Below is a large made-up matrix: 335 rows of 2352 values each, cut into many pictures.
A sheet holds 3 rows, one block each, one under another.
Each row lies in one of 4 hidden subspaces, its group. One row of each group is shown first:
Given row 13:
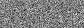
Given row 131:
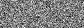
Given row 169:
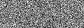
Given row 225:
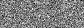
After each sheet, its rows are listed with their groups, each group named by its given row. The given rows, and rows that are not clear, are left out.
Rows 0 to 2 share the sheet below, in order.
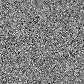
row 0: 131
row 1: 131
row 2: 13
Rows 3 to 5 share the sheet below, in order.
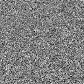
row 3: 225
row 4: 225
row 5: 225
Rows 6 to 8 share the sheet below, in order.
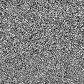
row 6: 13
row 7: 131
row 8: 169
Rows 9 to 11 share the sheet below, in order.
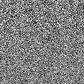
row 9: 131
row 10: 169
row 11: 131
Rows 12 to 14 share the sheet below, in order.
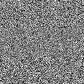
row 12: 169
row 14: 131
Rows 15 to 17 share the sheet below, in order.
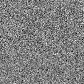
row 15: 169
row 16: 13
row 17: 169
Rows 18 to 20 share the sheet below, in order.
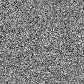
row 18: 131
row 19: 13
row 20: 225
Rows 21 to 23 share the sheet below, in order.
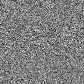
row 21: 131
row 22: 225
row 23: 131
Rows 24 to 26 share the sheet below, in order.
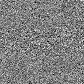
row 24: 225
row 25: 225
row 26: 13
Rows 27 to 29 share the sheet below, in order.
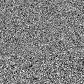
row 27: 13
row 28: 225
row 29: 131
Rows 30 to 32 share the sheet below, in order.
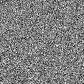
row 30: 169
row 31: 169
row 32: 131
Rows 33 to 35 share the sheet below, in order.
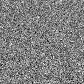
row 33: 131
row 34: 225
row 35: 13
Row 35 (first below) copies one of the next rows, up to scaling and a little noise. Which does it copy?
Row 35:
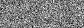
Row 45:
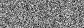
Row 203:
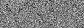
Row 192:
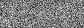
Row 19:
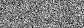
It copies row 19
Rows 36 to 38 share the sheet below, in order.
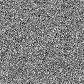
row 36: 225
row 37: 169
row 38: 13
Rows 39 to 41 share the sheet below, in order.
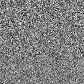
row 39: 13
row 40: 13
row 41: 131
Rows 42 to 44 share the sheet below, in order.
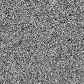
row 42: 225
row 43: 13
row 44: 131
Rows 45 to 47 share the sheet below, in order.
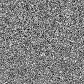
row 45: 13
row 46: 225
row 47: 13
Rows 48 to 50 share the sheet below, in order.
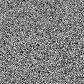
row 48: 13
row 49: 131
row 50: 225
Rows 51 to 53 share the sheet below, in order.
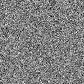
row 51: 225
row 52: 131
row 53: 131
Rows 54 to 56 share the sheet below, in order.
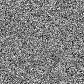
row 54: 225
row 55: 13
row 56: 169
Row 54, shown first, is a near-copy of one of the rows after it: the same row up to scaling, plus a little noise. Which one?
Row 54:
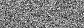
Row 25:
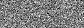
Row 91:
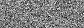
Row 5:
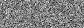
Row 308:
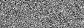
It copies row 91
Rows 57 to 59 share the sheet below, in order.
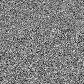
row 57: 225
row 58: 169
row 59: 131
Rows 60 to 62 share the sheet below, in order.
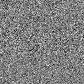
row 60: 131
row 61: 131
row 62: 225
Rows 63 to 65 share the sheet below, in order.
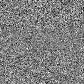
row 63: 169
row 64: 131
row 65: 225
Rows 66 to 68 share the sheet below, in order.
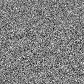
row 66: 13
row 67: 13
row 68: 225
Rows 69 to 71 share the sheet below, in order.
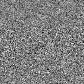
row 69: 169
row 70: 169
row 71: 225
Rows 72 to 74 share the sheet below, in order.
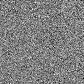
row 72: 225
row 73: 13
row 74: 169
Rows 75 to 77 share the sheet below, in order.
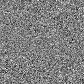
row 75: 169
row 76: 225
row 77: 13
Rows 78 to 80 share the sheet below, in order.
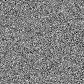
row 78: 225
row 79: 131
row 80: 13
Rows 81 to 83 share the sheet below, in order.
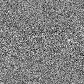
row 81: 13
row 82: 13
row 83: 131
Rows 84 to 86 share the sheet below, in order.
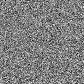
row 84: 225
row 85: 13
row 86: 13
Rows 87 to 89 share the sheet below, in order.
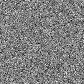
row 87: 225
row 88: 131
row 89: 169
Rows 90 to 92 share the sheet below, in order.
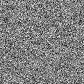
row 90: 13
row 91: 225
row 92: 169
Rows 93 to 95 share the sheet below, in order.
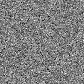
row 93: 225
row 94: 131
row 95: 225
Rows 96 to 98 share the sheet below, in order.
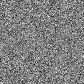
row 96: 225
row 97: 13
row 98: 131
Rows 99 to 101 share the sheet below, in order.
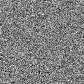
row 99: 169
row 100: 131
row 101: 225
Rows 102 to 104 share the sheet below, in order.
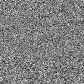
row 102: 225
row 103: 169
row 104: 131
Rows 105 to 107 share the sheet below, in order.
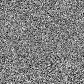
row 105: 225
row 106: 13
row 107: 13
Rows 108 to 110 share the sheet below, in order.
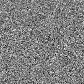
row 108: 169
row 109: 169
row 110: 225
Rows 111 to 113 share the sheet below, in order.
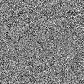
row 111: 13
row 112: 13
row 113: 169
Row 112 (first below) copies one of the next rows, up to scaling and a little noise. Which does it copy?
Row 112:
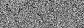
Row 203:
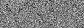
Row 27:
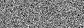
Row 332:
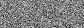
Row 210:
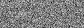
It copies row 203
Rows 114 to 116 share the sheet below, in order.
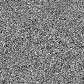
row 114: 169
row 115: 225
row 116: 169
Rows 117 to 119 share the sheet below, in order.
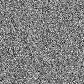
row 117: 13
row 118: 13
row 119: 131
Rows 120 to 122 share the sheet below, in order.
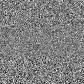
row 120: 225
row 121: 131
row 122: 13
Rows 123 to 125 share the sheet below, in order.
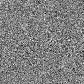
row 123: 131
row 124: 13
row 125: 225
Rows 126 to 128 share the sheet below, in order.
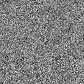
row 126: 169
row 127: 169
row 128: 131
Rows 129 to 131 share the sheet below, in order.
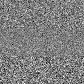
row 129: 169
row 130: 13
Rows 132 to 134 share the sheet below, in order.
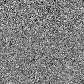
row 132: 169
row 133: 225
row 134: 13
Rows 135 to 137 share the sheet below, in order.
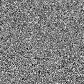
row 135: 131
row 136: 131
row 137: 225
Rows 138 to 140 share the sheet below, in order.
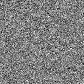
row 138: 225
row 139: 225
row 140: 13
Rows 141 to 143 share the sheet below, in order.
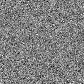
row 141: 225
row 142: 131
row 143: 13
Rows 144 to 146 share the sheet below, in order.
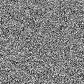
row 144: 169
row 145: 131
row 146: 169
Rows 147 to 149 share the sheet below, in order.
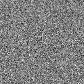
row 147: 131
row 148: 13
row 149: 13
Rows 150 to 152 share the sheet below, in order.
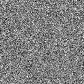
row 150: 13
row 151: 131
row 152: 131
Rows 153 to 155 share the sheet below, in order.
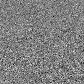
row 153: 131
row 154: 169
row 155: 225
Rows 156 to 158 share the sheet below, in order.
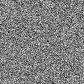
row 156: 131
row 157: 225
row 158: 169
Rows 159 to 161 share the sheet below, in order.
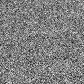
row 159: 131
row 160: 13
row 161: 13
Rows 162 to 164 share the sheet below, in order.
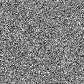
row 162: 13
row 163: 131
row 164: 225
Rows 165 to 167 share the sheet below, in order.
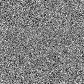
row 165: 131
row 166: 13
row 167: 169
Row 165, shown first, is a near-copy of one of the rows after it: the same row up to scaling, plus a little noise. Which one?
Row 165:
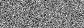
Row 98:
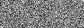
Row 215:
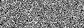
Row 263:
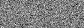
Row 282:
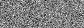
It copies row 282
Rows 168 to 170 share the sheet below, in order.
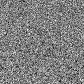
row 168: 13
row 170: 13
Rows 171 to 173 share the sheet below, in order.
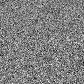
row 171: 169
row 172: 13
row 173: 131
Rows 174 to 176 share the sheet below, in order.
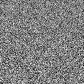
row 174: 13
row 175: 169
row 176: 131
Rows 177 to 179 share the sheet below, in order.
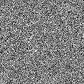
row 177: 13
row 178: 131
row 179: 13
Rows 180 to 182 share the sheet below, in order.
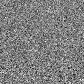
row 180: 169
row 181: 131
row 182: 13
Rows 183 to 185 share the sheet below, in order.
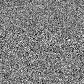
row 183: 169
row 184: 13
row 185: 13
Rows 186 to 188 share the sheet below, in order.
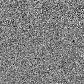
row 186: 13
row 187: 225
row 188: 225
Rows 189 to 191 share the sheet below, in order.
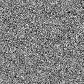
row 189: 13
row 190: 169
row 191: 169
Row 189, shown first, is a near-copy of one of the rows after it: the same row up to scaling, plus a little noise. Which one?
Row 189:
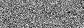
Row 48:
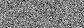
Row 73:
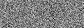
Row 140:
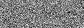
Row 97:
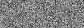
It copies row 140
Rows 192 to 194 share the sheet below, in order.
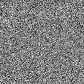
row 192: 13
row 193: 225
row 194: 131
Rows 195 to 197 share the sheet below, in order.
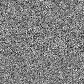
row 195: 131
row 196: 169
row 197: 13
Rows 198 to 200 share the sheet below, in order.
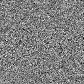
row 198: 225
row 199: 13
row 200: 225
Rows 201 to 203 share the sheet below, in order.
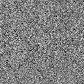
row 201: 131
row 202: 131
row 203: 13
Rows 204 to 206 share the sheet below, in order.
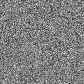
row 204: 13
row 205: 225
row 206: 169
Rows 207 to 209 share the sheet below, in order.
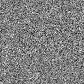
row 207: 13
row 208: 13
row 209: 131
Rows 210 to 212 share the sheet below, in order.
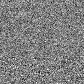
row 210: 13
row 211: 131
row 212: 225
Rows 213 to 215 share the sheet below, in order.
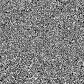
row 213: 169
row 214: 225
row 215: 131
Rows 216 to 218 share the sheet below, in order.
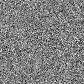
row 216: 225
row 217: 13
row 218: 169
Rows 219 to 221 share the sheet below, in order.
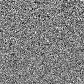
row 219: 225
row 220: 225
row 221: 13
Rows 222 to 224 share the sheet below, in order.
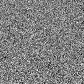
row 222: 169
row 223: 131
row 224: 169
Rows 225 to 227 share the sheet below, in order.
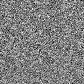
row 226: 131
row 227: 131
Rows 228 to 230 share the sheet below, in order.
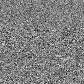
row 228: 131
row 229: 225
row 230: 169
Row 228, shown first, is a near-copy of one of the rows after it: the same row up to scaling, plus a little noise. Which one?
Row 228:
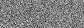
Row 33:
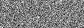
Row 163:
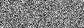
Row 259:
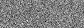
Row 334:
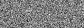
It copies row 259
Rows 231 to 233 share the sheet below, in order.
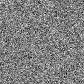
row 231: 131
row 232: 225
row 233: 169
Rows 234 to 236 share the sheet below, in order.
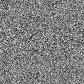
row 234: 131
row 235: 131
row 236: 131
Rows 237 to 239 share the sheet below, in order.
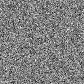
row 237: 13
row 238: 169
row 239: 225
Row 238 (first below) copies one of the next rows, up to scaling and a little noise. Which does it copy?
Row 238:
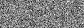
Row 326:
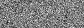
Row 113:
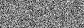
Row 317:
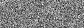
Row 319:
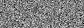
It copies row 113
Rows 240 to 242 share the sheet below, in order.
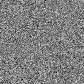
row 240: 131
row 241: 225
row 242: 131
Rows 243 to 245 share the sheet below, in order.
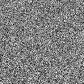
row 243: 169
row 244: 131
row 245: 131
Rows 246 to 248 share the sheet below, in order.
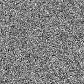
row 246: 225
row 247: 13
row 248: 225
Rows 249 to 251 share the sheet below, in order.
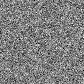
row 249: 13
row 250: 131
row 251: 169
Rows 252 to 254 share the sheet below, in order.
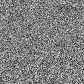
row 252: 13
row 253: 169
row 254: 13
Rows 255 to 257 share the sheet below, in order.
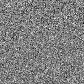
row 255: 169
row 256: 13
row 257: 169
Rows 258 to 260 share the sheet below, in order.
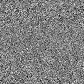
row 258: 13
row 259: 131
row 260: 131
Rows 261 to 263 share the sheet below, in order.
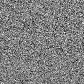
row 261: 169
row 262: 13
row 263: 131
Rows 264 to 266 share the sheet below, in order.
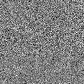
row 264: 169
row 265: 131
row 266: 169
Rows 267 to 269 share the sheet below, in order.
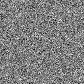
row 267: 13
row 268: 13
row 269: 13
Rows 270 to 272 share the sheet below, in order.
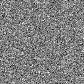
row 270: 225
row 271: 169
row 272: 225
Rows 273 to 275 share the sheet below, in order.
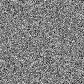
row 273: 131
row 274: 225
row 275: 131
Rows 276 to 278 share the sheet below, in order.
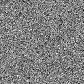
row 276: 13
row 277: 169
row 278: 13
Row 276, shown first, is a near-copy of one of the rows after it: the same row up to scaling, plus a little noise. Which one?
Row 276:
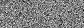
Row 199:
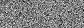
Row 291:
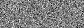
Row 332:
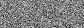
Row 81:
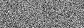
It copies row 199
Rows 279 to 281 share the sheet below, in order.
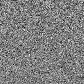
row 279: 131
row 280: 13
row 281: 225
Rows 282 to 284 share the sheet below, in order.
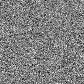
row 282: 131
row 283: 169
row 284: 225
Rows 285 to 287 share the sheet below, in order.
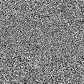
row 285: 225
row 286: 131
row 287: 169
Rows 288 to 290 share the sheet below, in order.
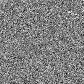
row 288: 13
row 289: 225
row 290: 169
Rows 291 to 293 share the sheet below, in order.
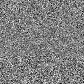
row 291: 13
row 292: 225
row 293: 169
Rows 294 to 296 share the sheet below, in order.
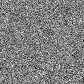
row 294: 13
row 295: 131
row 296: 169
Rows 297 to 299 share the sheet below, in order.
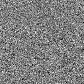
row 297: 169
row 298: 225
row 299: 225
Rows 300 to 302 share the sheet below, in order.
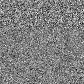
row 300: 13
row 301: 169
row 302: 169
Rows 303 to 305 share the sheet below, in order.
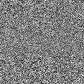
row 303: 131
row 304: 131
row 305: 131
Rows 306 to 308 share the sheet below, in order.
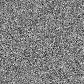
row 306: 169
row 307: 169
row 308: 225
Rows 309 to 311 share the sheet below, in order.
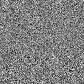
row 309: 131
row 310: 169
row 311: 225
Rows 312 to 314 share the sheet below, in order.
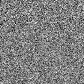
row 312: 131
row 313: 13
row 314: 131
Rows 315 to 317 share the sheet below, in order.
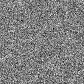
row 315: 169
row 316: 13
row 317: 169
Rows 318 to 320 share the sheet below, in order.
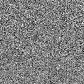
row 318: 169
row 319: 169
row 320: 169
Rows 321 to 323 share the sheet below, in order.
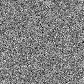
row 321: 131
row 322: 169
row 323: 169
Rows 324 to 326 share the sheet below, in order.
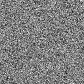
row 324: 225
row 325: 225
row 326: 169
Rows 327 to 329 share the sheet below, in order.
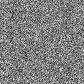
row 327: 13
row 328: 169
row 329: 13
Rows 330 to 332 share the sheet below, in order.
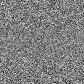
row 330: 225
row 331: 131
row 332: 13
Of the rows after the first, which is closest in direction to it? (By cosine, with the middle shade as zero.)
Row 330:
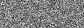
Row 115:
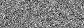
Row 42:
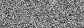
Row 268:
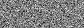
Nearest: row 268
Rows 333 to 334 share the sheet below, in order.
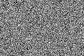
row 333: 131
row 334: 131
